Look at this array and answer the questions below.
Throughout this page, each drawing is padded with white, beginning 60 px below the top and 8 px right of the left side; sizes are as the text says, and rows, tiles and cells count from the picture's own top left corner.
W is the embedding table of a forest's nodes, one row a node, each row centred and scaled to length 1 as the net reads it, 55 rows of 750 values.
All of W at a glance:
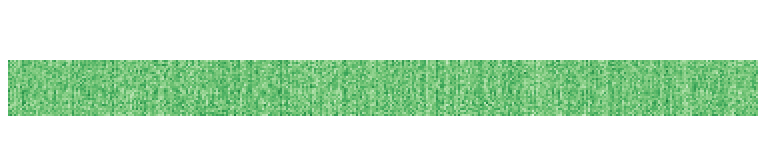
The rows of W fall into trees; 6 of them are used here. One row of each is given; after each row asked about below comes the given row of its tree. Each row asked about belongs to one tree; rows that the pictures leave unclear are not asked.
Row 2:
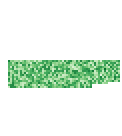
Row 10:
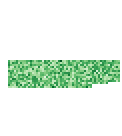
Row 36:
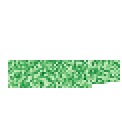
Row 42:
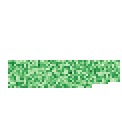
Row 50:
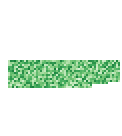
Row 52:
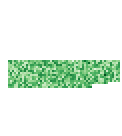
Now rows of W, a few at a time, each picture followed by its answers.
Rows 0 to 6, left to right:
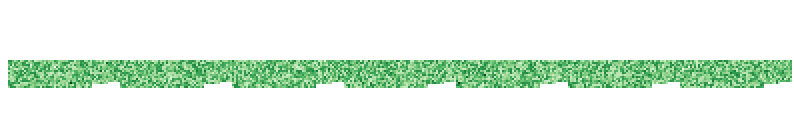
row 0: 2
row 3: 50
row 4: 2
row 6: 52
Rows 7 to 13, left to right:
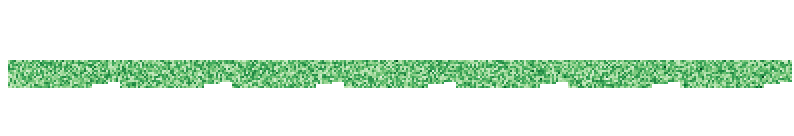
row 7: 50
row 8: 42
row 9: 2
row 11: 42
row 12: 10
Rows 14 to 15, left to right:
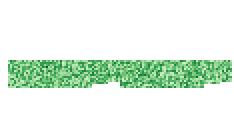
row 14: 50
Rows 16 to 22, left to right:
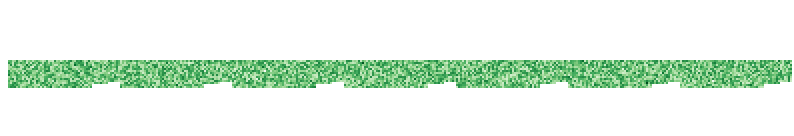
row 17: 36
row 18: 52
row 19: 50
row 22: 50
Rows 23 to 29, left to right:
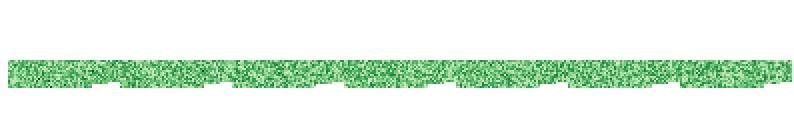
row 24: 42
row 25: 50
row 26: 50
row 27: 50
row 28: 50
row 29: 2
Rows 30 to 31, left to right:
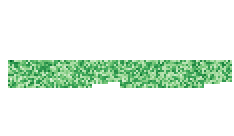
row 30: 2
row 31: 2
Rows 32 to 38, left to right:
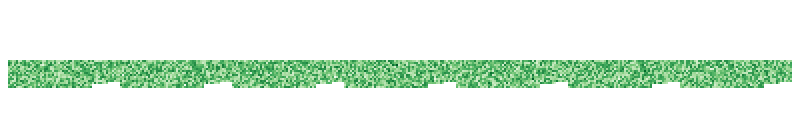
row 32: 2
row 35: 52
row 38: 52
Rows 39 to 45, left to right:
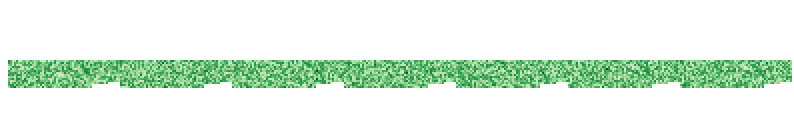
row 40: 10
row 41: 42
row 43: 42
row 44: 2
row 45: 2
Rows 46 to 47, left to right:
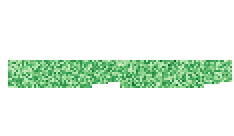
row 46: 10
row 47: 36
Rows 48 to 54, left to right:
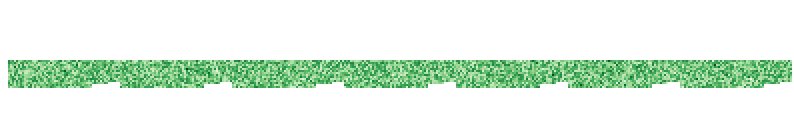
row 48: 10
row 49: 42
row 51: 2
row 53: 36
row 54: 50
